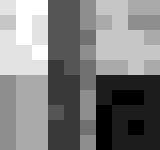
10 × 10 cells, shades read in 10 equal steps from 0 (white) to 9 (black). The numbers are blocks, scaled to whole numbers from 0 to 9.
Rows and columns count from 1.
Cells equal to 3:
17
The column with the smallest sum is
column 2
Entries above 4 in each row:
2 2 3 2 3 7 6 6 7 6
